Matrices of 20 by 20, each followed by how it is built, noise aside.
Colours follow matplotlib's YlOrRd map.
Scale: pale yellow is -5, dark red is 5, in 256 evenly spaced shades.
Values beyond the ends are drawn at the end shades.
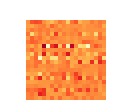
uneven rows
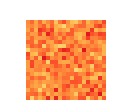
noise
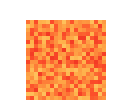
noise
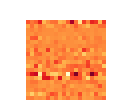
uneven rows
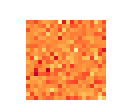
noise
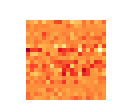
uneven rows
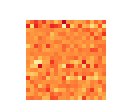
uneven rows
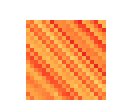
Toeplitz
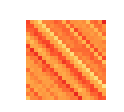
Toeplitz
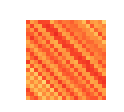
Toeplitz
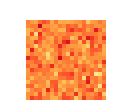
noise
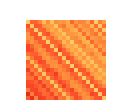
Toeplitz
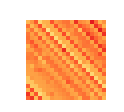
Toeplitz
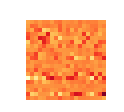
uneven rows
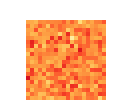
noise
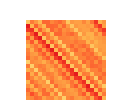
Toeplitz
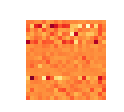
uneven rows
